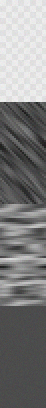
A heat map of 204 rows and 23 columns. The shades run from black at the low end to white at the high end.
The table splits into 4 rows of 1 panel. Panel 1,1: very high, checkered, faint in contrast. Panel 2,1: low, slanting down to the right. Panel 3,1: middling, streaked across, strong in contrast. Panel 4,1: low, flat.
